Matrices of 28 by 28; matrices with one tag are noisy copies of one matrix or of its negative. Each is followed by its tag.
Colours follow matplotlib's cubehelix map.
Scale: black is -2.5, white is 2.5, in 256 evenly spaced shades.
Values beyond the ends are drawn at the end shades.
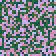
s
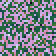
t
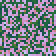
s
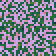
t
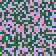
t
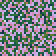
t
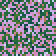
t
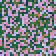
s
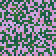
t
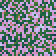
t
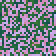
s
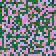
s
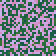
s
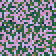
t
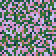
t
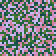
t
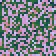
s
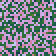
t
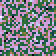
s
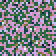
t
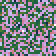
s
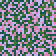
t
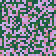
s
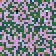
t
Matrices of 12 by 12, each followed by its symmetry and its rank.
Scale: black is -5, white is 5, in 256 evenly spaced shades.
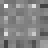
symmetric, rank two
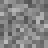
neither, full rank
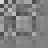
symmetric, rank two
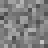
neither, full rank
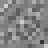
symmetric, full rank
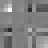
symmetric, rank two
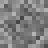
symmetric, full rank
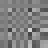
symmetric, rank one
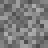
symmetric, full rank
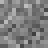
neither, full rank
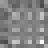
symmetric, rank two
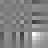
symmetric, rank one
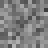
neither, full rank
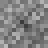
symmetric, full rank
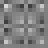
symmetric, rank one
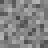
symmetric, full rank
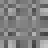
symmetric, rank one
